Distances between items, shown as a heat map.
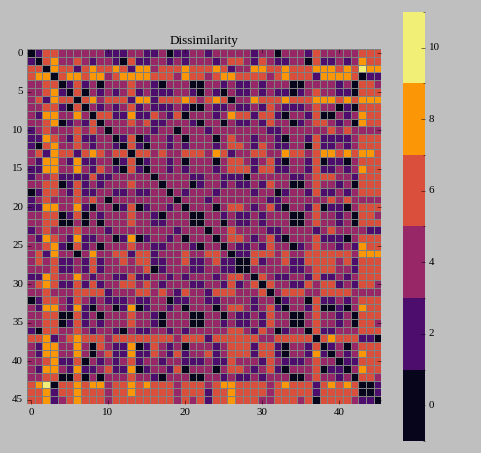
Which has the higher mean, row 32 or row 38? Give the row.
38
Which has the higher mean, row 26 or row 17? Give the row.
26
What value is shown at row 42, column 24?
4
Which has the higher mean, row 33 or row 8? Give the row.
8
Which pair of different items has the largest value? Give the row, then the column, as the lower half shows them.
43, 2
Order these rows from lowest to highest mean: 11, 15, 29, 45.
11, 29, 15, 45
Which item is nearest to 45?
37
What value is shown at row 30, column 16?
4
